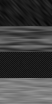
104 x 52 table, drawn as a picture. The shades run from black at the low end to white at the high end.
It is made of 4 by 1 panels. Panel 1,1: very low, slanting down to the right, faint in contrast. Panel 2,1: low, streaked across. Panel 3,1: very low, checkered, faint in contrast. Panel 4,1: middling, streaked across, faint in contrast.
